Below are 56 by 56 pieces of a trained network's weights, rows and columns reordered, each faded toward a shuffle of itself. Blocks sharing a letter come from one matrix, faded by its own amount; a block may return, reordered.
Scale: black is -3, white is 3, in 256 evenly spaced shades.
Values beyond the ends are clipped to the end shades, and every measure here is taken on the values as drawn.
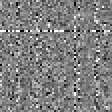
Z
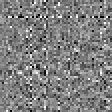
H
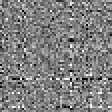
H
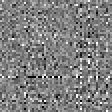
H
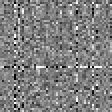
Z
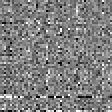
H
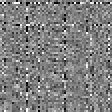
Z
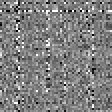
Z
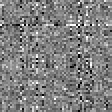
H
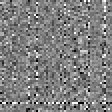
Z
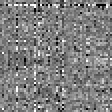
Z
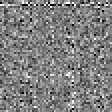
H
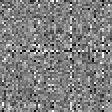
H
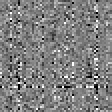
Z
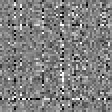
Z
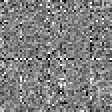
H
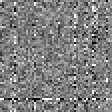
Z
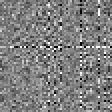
Z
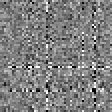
Z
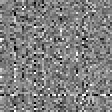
H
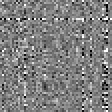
Z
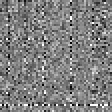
H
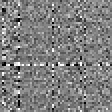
Z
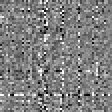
Z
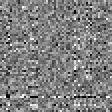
H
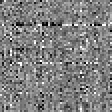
H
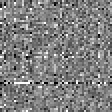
H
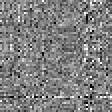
H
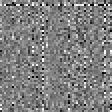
Z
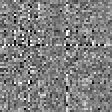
H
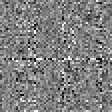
H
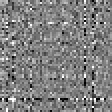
Z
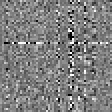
Z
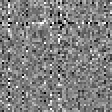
H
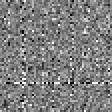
H
